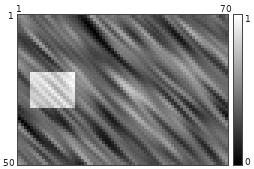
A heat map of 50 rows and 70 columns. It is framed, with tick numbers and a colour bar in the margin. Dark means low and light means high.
Odd patch: higher, in the middle left. Slope: none. Ninth with the highest average: middle left.
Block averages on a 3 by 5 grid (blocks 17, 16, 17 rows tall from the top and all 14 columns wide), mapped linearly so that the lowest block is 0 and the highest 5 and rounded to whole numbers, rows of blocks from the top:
1 0 1 1 1 | 5 4 2 1 1 | 0 1 0 1 0
